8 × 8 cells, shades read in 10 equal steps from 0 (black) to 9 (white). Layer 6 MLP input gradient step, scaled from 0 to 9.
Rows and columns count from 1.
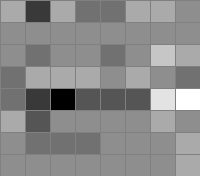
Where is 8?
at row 5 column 7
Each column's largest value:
6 6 6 6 5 6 8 9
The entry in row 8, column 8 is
6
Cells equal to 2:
2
